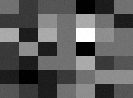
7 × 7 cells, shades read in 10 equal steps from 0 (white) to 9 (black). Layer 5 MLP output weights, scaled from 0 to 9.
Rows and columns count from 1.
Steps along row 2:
same down up down up up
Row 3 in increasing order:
0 3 3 4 5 5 8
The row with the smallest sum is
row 3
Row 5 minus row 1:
2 1 -1 -1 -6 -1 1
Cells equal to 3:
4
